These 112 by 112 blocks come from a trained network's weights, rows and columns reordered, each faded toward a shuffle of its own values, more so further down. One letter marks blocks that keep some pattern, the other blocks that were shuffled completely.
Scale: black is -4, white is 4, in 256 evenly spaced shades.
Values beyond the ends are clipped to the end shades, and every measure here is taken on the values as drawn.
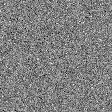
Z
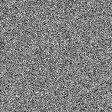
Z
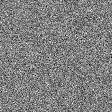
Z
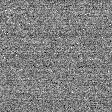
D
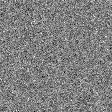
Z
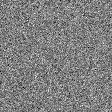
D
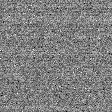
D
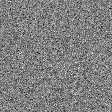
Z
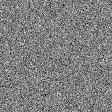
Z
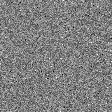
Z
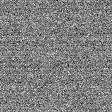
D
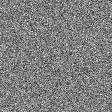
Z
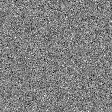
D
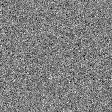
Z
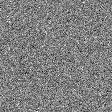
Z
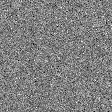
Z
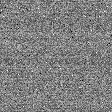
D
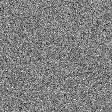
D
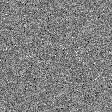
Z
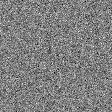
Z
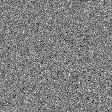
Z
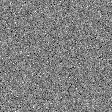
Z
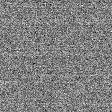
D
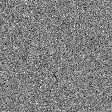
Z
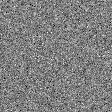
Z
